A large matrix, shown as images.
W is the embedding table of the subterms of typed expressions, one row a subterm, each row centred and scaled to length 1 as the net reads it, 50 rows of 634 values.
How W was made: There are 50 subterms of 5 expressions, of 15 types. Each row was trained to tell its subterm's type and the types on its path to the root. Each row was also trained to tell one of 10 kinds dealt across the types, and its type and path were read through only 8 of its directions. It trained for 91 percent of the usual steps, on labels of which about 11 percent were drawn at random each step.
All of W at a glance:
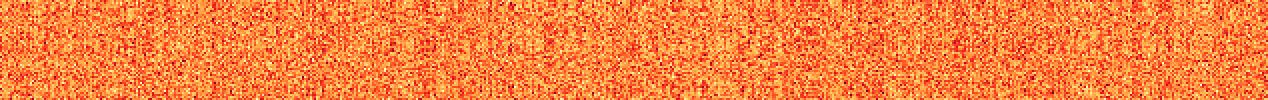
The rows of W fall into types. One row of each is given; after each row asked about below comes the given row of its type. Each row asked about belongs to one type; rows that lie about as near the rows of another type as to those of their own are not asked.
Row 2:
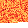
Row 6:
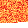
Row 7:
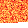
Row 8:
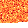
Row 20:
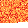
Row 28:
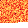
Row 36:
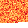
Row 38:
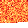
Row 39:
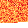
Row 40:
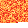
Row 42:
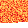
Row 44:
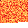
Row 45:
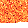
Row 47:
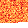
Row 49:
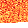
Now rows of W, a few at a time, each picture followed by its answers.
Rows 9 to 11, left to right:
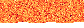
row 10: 39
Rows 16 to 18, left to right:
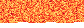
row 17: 2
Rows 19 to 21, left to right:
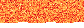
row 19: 47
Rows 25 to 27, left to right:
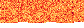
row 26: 38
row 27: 42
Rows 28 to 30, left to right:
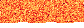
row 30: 45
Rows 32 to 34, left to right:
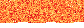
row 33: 2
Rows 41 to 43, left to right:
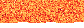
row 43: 8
